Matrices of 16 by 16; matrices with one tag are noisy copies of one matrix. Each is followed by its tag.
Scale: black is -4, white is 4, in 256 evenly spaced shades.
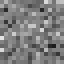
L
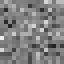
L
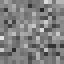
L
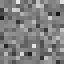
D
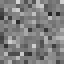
D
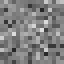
L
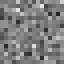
D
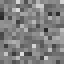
D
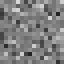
D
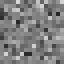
D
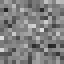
L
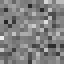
L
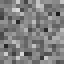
D
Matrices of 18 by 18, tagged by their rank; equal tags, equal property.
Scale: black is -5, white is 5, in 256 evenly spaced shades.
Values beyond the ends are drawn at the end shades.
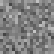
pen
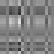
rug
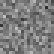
pen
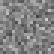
pen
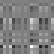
rug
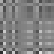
rug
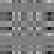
rug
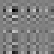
rug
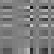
rug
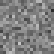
pen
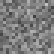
pen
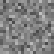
pen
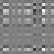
rug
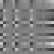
rug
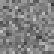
pen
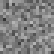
pen
